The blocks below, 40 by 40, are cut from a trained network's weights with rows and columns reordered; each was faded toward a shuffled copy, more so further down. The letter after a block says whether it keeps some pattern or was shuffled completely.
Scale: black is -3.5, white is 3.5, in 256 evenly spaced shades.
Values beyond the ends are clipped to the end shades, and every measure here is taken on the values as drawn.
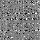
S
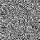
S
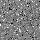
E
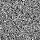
E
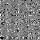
S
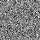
E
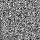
E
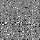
S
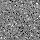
E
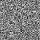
S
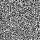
E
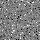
E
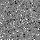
E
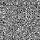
S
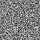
S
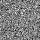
E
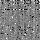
S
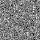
S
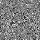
S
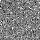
E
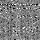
S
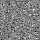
E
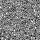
E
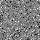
E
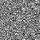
S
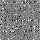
S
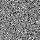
E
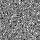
E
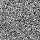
E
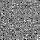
S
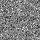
E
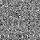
S
